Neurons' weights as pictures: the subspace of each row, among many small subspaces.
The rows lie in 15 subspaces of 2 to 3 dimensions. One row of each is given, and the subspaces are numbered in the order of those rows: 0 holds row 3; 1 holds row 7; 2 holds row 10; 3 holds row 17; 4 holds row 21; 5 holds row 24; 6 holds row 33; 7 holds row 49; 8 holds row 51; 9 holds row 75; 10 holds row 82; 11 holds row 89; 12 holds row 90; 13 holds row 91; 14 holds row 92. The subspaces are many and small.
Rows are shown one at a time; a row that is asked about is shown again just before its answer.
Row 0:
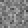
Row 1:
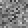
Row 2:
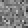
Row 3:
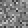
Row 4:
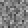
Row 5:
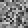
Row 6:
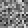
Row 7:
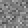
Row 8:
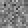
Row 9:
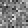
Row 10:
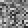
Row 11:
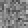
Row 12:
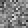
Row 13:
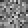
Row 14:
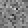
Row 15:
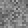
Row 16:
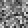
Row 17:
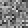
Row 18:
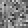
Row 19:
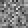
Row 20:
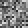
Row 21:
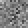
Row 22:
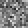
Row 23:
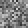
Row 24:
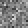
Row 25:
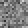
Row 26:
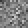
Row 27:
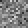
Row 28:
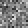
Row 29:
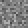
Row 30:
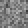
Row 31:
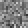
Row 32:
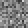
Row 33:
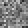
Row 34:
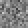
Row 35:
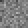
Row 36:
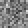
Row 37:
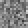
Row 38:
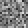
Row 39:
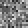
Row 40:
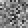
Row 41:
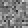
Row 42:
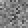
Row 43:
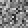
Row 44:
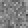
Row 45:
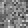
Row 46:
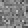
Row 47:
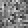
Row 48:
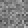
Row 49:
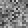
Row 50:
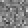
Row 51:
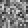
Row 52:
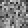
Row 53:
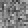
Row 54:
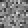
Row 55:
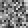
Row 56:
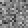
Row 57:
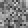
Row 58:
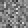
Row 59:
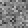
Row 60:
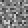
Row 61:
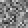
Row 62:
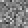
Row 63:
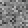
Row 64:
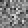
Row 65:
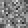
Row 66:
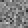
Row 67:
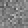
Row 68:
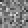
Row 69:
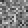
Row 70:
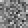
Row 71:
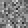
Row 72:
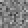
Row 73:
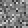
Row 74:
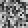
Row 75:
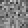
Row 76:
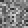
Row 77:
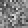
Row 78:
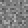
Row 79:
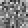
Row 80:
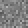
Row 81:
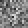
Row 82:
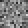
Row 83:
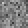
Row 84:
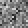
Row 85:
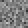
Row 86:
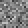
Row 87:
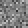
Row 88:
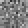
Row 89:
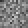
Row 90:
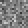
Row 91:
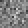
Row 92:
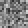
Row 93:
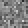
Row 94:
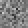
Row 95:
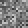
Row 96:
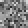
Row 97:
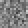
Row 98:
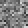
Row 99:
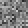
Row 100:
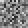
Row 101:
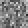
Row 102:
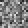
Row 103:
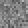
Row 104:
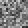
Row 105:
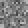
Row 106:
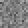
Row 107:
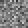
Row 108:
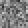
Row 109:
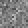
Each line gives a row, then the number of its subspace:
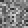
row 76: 2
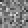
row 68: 6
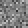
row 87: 0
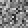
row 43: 5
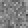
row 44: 11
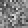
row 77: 13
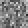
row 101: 9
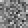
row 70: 4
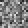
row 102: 6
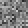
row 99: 3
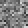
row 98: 2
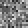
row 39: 5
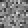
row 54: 10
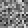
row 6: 2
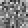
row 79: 9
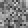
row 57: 7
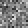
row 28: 5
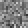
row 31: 10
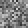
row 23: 7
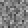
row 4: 2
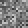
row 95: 3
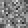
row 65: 10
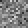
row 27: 7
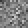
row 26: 4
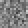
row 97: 13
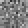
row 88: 9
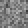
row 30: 14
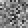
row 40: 4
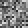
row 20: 3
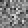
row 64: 13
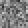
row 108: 8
